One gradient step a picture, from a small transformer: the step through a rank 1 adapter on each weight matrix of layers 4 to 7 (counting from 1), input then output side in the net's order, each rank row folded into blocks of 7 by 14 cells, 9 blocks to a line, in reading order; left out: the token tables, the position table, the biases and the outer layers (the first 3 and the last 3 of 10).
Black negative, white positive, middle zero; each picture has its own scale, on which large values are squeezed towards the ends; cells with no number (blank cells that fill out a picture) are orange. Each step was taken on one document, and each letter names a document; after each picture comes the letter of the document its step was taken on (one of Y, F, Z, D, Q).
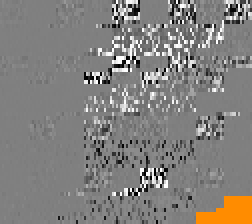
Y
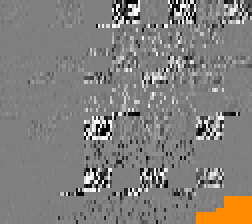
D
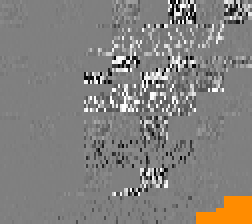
Y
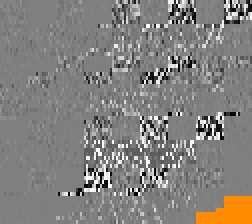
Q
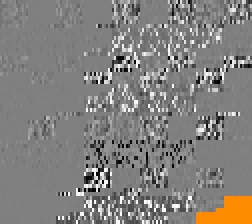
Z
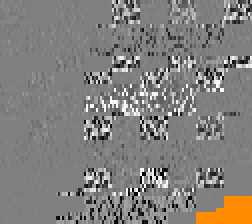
Q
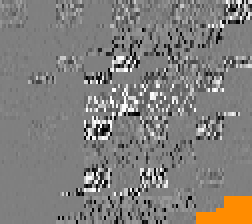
D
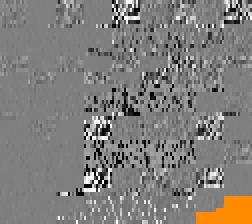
D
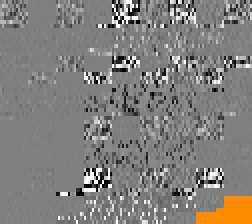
D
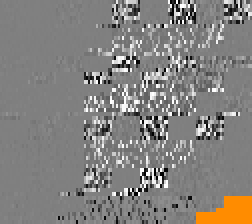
Y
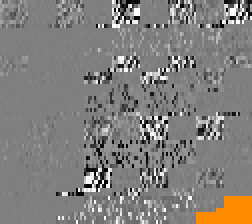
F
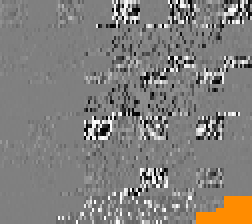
Z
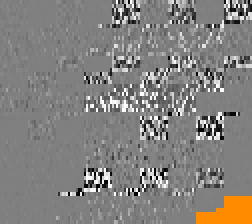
Q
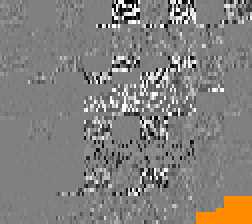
D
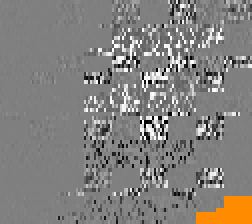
Y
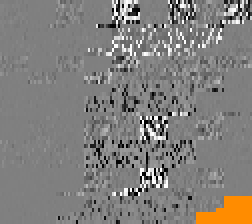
Z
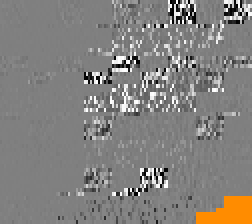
Y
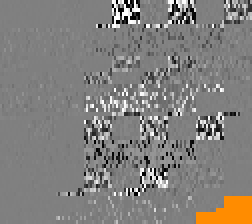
Q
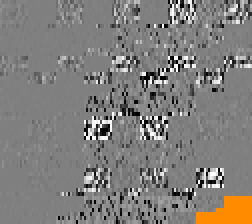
Z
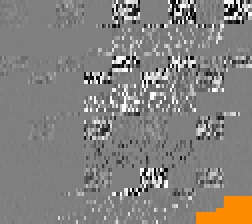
Y
